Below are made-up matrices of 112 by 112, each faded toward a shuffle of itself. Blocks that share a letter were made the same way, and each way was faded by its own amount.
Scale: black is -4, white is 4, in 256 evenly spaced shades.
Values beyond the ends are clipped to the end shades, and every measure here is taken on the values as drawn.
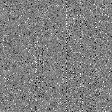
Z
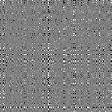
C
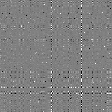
C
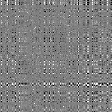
C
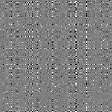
C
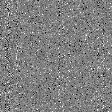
Z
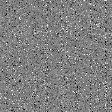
Z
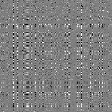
C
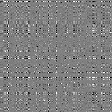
C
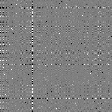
C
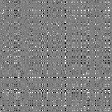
C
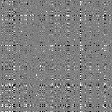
C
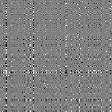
C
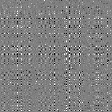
C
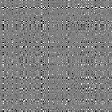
C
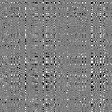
C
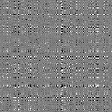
C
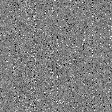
Z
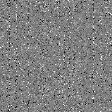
Z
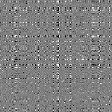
C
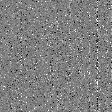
Z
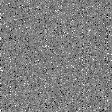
Z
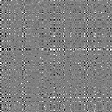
C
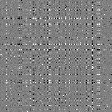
C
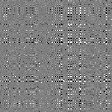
C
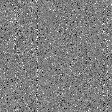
Z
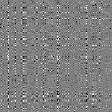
C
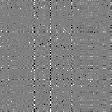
C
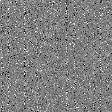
Z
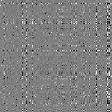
C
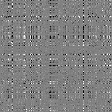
C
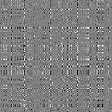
C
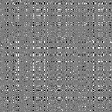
C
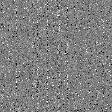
Z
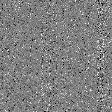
Z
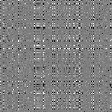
C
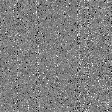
Z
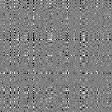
C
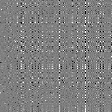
C
